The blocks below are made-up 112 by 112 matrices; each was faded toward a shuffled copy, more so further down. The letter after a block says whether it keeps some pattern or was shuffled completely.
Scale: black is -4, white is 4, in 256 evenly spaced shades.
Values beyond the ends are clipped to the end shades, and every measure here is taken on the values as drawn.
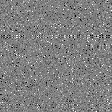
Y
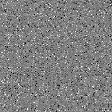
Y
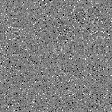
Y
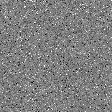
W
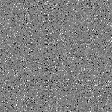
Y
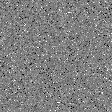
W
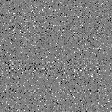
Y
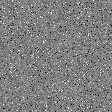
W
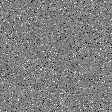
W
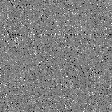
Y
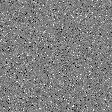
W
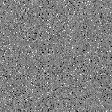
Y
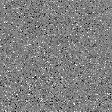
Y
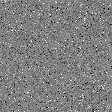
W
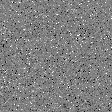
W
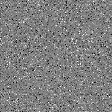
Y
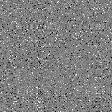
Y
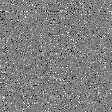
Y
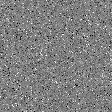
W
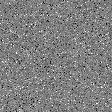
W
